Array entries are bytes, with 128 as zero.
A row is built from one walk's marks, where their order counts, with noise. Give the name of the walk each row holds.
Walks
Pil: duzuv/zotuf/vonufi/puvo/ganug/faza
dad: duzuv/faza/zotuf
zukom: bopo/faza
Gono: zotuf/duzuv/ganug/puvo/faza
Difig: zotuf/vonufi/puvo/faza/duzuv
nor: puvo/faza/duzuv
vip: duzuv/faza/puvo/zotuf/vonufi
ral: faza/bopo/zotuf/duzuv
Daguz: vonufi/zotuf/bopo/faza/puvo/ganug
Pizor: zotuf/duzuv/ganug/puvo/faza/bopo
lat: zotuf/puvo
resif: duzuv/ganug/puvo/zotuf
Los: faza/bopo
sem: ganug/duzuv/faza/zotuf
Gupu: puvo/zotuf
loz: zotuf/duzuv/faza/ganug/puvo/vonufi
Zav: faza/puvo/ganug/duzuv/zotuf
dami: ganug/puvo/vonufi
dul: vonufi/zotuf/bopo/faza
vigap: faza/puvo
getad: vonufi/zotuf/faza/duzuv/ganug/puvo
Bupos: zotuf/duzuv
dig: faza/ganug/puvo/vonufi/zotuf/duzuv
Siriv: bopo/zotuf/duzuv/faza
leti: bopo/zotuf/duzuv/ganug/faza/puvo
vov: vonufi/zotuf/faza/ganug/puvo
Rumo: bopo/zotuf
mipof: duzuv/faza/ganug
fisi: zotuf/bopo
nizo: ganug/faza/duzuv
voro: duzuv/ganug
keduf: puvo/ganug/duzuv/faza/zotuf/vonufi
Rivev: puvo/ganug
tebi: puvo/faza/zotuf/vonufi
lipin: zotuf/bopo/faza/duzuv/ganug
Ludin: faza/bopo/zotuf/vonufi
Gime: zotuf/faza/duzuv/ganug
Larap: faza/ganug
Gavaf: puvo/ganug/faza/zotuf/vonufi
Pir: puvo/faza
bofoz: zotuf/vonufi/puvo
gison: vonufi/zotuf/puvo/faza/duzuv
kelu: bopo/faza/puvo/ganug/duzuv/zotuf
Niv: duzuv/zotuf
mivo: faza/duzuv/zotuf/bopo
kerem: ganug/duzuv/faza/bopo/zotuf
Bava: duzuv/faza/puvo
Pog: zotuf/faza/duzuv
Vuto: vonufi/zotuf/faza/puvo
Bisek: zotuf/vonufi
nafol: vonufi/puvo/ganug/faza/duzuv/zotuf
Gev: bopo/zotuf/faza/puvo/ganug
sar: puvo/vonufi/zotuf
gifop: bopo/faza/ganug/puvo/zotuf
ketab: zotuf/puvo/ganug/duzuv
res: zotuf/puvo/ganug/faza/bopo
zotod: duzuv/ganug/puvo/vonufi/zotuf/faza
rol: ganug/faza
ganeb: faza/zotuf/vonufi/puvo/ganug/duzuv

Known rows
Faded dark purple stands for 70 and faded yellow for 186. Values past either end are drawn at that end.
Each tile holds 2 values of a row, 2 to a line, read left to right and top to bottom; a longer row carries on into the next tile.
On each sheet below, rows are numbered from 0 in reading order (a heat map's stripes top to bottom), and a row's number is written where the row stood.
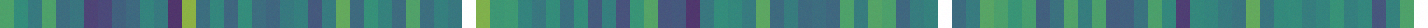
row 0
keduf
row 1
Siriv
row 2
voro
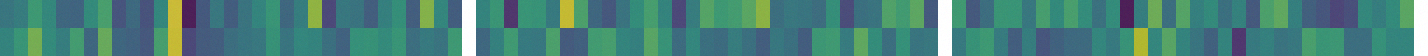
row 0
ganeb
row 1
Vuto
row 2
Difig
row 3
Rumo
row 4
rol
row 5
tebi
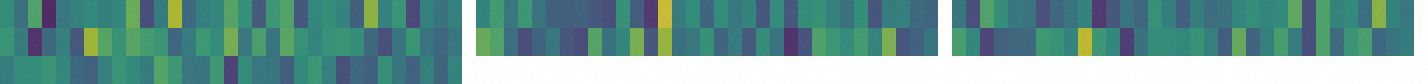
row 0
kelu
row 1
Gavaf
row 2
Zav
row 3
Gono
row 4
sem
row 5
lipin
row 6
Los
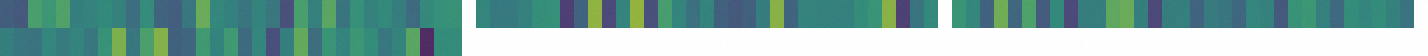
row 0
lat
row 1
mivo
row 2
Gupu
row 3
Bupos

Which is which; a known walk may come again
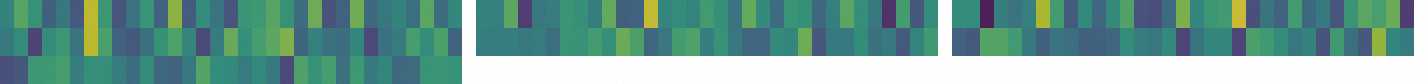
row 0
Pil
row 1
gifop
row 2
getad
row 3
Vuto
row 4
fisi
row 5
vigap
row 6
lat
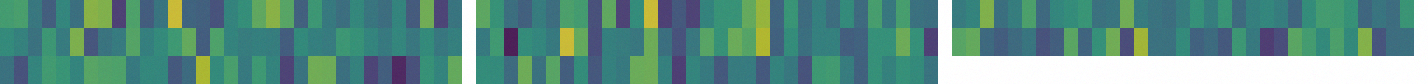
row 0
Gev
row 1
leti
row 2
zukom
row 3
Pir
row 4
vov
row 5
sem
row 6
bofoz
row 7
Gupu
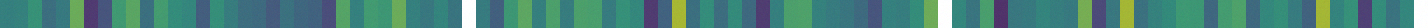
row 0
nizo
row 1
Bisek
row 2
kelu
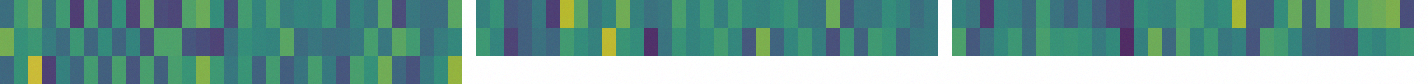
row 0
zotod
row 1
loz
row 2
nafol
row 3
Siriv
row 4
lipin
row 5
Difig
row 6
vip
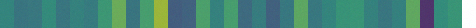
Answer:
Bupos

